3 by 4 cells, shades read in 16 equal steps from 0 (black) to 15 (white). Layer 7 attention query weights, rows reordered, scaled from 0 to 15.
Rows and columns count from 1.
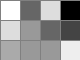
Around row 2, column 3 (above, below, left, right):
13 9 9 4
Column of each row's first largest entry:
1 1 4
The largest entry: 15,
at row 1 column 1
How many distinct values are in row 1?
4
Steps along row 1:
down up down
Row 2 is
13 9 6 4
